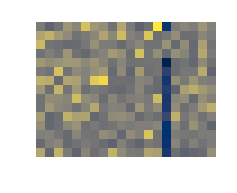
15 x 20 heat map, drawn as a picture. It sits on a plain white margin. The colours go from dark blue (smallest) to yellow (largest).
Average level on the scale: 50%. Mirror symmetry: none. Odd lines: column 15.
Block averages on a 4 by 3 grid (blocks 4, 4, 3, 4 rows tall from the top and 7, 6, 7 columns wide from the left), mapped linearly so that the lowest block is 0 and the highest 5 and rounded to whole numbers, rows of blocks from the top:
3 4 3 / 5 2 1 / 4 2 2 / 2 3 0
